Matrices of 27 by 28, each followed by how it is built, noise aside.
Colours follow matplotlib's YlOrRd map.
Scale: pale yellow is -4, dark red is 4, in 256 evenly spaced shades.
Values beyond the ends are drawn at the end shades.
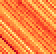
Toeplitz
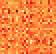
low rank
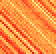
Toeplitz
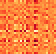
low rank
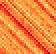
Toeplitz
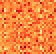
low rank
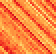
Toeplitz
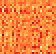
low rank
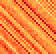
Toeplitz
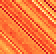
Toeplitz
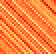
Toeplitz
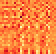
low rank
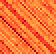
Toeplitz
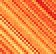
Toeplitz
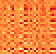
low rank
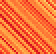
Toeplitz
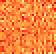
low rank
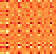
low rank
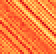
Toeplitz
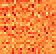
low rank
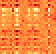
low rank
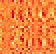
low rank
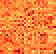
low rank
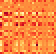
low rank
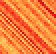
Toeplitz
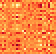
low rank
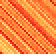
Toeplitz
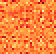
low rank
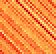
Toeplitz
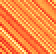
Toeplitz
